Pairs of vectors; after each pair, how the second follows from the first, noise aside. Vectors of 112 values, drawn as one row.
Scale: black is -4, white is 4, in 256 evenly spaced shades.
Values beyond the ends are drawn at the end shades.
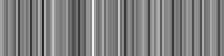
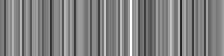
reversed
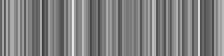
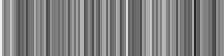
wrapped around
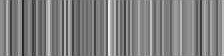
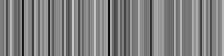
sign-scrambled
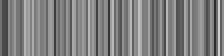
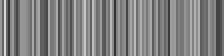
reversed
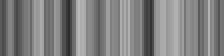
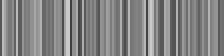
sign-scrambled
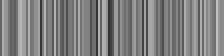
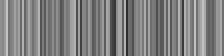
reversed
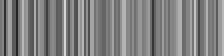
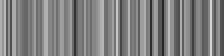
wrapped around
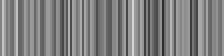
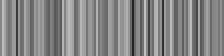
sign-scrambled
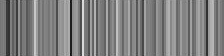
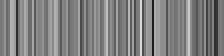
reversed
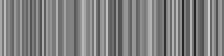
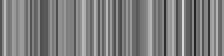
sign-scrambled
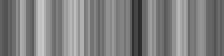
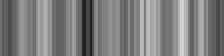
reversed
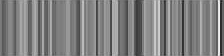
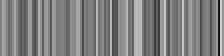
negated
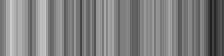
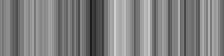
wrapped around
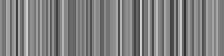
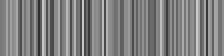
reversed
